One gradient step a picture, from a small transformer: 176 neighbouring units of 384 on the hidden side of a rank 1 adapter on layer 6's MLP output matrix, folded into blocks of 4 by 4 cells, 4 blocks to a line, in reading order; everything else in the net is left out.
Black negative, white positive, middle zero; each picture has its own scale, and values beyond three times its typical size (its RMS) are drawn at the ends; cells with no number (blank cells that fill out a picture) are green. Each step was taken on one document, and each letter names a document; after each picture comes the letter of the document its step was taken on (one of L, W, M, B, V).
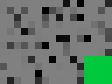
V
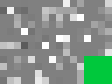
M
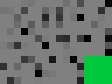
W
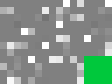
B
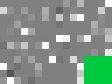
B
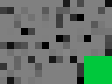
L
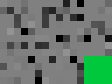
V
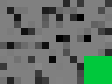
M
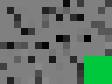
M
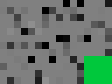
V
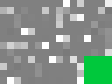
B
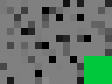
V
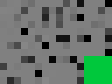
W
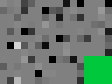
W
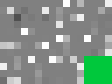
B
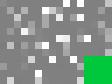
V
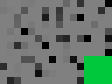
W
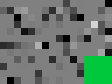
M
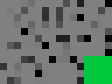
W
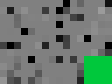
B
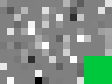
V
